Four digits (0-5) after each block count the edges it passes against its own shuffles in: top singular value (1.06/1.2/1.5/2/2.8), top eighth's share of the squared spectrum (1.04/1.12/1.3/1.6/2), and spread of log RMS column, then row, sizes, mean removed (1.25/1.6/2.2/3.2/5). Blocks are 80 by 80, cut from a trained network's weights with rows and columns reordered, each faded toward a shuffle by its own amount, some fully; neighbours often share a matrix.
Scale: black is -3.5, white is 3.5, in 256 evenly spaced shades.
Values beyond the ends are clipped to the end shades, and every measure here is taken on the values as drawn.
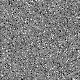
0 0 0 0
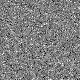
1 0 0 0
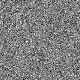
2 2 0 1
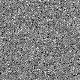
1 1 0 0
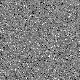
0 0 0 0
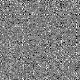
3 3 2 2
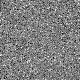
0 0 0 0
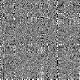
3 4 3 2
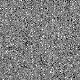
2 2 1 1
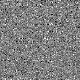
2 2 1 1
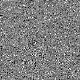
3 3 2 2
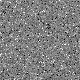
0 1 0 0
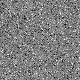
0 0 0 0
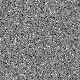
1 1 0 0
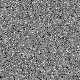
1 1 0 0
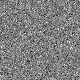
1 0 0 0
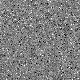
1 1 0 0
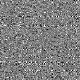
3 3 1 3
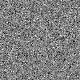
2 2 0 1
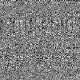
4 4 0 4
